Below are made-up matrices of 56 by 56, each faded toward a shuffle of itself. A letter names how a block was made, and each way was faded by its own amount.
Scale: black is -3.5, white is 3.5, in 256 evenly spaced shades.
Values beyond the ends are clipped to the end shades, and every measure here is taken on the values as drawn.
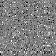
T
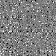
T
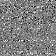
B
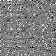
T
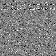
B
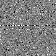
B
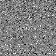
B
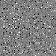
T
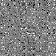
T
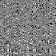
T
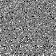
B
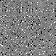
T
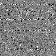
B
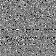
B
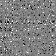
T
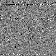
B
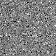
B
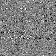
B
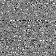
B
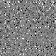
T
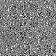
T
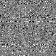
B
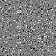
T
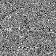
B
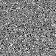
B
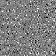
T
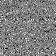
B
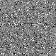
B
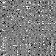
T
